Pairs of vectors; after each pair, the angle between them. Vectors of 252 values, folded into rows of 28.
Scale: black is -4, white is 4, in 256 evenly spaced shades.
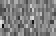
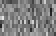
partly opposed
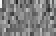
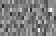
orthogonal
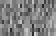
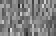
nearly opposite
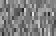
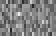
orthogonal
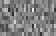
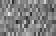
orthogonal
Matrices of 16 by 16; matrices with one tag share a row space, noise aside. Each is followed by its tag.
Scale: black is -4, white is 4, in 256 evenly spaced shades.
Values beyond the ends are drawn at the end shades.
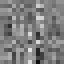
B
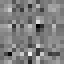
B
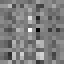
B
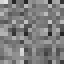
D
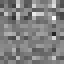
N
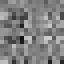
D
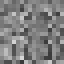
D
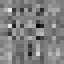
B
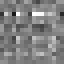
N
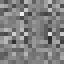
D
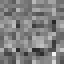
N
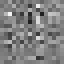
B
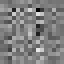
B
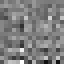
D
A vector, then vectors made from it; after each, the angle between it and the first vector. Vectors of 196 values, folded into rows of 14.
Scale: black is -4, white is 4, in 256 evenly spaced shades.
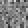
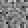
nearly parallel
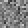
partly opposed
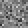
orthogonal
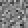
partly aligned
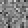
nearly parallel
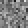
nearly opposite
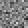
partly aligned
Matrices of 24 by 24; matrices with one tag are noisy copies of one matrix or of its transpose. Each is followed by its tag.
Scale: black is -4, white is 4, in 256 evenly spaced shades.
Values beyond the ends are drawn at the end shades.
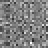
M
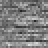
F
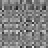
M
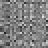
M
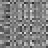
M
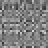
M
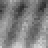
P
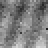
P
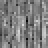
F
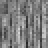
F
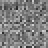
M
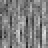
F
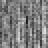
F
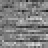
F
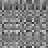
M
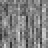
F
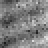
P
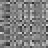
M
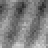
P
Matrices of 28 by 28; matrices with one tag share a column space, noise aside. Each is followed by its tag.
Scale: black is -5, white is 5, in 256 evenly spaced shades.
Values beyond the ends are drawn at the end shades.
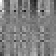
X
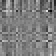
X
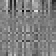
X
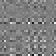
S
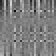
X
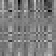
X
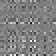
S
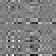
S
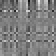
X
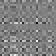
S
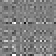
S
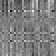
X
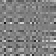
S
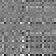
S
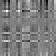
X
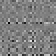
S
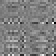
S
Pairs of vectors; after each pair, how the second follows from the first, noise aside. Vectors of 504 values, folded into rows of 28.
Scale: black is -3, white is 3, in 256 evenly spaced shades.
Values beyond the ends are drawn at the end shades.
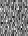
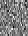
shuffled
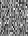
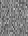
shrunk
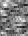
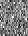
shuffled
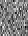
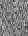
shrunk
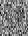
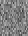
shrunk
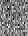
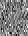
shuffled
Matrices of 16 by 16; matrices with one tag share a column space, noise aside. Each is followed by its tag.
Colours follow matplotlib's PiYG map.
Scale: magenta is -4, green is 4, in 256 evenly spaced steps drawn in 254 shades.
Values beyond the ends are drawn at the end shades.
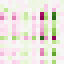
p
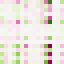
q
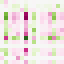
p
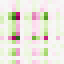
p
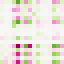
q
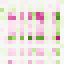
p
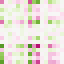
q
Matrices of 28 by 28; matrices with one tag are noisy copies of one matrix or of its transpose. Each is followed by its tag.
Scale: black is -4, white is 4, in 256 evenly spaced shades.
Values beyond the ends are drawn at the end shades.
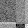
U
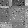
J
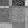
J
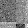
U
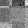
J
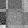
J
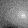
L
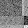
U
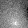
L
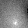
L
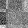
J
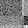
U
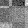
J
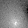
L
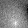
L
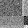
U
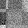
J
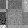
J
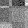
J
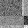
U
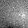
L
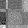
J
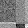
U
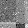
U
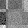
J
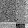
U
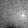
L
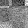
J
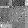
J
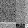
U
